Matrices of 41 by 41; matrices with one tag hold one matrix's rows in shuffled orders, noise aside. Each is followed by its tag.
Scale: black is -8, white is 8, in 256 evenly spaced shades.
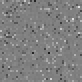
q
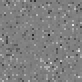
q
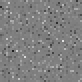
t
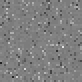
t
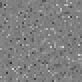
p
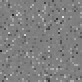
t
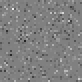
p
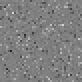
p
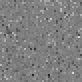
q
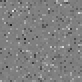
p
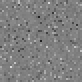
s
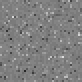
p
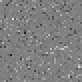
p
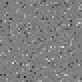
p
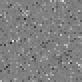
p
